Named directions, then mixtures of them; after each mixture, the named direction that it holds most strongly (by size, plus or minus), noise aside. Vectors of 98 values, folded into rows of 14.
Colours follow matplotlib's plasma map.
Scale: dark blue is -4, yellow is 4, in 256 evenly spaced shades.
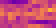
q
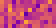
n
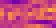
q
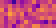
n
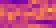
q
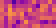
n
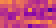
q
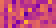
n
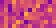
n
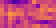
q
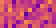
n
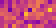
n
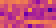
q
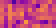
n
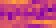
q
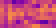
q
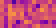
n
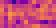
q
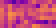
q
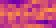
q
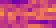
q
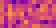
n
